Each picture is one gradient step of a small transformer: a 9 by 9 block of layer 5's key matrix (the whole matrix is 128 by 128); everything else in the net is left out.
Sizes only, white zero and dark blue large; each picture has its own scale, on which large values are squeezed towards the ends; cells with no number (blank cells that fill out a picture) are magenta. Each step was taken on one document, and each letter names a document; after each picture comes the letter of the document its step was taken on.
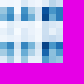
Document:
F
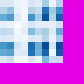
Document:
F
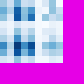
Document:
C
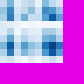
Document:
C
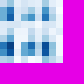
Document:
C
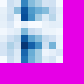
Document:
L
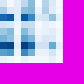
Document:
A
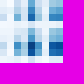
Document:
C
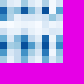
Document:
L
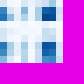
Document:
F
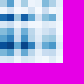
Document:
A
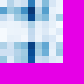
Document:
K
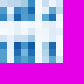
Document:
K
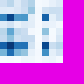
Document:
A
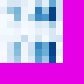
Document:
K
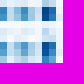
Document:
K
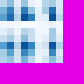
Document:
F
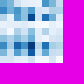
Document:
C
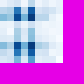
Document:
F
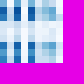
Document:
F
